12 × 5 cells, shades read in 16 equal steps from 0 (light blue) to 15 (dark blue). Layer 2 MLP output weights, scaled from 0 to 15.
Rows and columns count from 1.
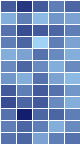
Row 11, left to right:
7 9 7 3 6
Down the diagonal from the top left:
10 7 10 7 3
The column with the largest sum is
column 2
